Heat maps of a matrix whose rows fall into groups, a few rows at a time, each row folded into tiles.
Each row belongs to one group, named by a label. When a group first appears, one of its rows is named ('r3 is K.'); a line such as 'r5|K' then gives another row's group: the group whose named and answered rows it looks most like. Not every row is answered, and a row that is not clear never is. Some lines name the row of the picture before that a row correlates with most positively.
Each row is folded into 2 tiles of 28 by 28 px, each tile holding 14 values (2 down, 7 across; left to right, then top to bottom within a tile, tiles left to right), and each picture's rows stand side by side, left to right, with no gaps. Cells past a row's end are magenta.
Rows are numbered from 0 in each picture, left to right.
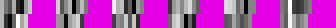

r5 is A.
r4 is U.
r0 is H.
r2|U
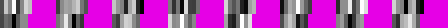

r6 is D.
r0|D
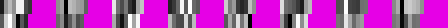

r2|H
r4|U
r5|H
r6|A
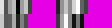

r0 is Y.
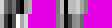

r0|H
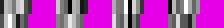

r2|Y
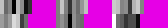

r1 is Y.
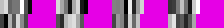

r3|D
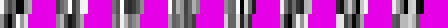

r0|H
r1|D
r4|Y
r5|H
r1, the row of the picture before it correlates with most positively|3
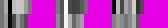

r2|Y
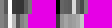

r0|A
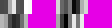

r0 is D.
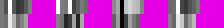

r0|A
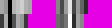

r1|Y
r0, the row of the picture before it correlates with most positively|2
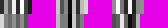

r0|Y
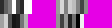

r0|D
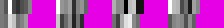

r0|A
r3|U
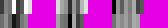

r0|D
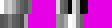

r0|U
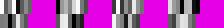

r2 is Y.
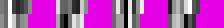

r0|A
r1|H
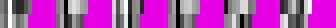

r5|D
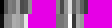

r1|Y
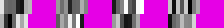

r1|U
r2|D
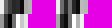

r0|H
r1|H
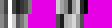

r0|A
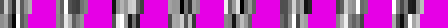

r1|A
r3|U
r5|Y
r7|H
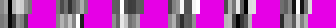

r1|U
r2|A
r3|D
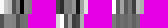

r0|U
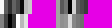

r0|H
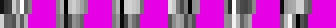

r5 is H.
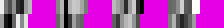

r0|H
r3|D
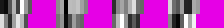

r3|H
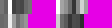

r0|A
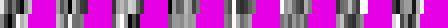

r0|H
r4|A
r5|U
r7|D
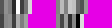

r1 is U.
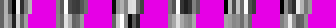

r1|A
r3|A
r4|Y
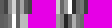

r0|Y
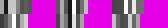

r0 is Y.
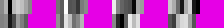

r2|H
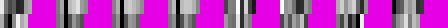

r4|Y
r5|U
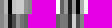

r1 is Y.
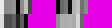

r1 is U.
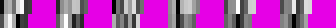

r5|D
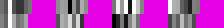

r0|A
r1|U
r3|U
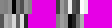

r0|U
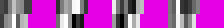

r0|Y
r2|H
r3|A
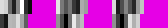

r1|H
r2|H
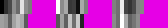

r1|U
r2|A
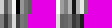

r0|Y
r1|Y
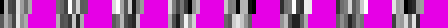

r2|U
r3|H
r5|D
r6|D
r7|U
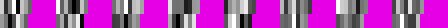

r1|U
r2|D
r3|H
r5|Y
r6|U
